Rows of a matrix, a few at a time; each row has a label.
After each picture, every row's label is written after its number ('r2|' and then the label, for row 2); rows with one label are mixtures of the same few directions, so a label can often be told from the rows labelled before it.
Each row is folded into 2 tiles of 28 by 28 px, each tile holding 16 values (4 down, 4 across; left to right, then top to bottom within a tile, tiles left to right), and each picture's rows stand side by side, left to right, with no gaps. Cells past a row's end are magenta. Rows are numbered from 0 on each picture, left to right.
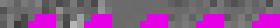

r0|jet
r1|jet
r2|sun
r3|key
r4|key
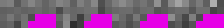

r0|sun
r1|jet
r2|key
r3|key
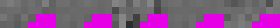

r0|key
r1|sun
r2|jet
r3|sun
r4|key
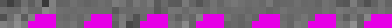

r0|key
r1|sun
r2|jet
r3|sun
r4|key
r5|jet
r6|sun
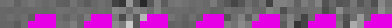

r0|sun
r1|sun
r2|sun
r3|key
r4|key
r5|jet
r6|jet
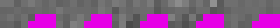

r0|sun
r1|jet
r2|jet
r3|key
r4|jet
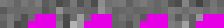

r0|jet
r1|jet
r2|sun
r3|sun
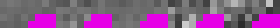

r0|key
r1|sun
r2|key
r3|jet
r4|key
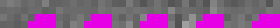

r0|key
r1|jet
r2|sun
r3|jet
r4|key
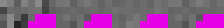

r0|jet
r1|sun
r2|jet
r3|sun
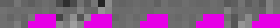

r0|sun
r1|key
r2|key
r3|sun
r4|jet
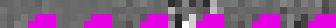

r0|jet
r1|jet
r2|sun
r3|jet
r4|sun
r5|jet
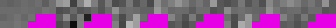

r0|key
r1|sun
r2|jet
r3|key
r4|jet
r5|key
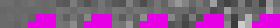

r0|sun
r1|sun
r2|sun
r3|key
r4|jet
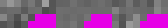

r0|key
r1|sun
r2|jet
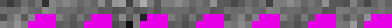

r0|key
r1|key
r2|sun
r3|key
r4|key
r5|key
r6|sun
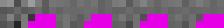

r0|sun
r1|jet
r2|sun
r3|sun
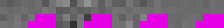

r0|key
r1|sun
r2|sun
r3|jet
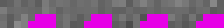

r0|jet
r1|jet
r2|sun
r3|key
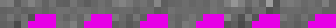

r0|sun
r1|sun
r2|key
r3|jet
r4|key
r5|key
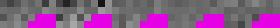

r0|key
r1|key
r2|jet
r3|key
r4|sun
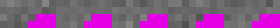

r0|key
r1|sun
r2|sun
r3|sun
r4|key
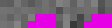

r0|sun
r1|jet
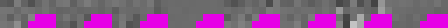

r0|sun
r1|sun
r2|jet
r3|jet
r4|key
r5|sun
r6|jet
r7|key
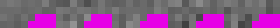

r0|key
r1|sun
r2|jet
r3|sun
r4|jet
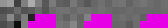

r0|sun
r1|sun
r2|sun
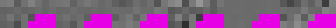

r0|sun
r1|sun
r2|key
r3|sun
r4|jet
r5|key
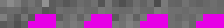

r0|key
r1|key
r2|key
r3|sun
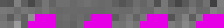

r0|sun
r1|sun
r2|key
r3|key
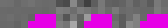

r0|sun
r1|sun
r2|jet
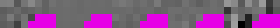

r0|sun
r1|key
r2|key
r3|sun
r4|jet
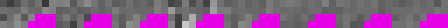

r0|key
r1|sun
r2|jet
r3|jet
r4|jet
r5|key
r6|jet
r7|key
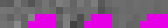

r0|sun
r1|jet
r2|jet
